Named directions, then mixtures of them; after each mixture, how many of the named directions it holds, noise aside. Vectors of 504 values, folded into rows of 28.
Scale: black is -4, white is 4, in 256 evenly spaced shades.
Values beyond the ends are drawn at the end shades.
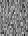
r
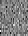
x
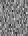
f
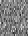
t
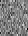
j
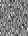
one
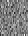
two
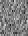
three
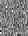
two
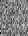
three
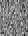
one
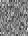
two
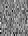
three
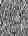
one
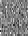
one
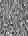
three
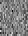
three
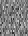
three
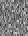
one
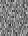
two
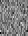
three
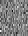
two
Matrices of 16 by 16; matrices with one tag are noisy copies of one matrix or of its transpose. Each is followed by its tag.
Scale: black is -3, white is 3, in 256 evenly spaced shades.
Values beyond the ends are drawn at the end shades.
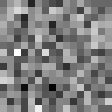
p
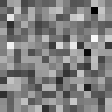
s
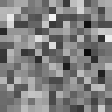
p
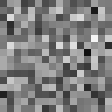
s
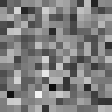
s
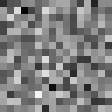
s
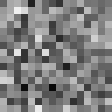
p
